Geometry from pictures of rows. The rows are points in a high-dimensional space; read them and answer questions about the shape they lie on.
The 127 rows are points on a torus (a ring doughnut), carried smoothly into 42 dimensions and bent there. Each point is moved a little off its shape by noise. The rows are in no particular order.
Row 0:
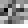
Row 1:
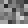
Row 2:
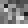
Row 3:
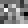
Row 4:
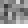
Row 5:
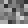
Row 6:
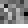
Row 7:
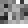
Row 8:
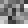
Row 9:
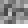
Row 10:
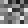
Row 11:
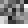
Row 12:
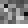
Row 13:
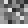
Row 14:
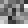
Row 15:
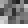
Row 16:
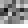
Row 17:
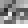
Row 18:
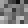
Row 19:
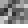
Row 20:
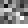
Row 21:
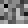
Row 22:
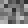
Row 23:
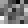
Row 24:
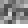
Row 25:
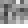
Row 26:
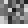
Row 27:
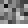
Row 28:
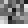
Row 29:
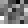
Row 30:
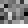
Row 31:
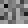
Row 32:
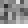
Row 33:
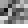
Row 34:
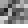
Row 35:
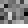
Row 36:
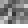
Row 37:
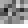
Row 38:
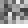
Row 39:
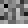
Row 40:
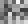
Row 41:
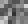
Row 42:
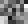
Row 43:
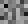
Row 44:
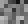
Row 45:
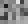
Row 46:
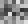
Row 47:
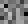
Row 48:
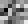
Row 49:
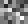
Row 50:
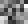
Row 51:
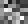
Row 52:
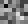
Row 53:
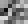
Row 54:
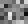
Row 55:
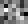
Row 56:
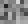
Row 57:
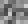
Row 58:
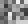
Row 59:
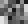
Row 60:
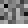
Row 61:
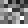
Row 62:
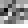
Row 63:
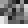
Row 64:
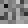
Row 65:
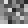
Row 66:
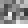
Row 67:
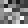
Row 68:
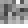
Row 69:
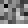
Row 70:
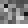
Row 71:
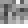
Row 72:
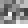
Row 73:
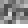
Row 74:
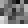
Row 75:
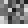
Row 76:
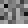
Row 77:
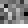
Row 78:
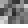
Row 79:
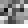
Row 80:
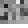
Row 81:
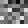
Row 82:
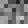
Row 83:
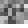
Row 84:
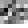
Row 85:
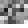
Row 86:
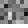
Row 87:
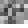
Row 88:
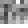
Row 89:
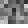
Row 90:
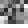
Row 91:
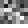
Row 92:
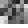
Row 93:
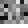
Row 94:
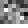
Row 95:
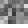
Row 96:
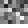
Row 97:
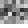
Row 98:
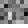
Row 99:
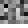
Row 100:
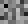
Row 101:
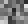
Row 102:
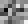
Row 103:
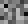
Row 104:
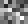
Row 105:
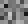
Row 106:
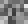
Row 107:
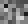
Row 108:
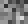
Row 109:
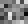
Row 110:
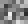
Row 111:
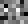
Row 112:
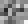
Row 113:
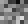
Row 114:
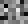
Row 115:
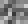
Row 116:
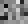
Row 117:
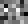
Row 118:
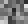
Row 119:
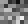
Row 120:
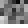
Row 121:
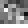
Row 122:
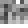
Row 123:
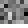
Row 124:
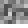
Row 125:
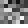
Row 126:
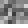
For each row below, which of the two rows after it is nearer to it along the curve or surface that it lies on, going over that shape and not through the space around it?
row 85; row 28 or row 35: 28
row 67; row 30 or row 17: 30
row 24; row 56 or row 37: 56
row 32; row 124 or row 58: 124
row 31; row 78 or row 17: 17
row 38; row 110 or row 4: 110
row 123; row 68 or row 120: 68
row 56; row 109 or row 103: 103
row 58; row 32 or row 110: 110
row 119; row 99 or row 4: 99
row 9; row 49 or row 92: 92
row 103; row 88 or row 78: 88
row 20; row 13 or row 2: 13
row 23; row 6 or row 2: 2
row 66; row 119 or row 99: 99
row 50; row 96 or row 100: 96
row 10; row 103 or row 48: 103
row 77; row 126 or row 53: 126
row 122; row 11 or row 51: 11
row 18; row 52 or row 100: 52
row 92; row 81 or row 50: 50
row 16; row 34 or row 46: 46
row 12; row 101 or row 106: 101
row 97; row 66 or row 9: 66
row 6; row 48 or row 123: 123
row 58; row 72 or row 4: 72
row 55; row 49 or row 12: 49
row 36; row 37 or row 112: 112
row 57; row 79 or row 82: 79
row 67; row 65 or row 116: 65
